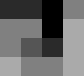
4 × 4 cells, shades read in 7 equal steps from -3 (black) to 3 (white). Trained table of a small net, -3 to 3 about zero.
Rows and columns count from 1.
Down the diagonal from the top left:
-2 0 -2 1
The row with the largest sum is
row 4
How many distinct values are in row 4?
2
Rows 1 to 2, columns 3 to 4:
-3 0 | -3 1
